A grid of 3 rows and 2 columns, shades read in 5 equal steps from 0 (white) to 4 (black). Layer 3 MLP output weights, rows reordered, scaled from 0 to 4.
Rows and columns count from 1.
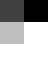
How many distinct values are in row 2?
2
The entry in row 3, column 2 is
0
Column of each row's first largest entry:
2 1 1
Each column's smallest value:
0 0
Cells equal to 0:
3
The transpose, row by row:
3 1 0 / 4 0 0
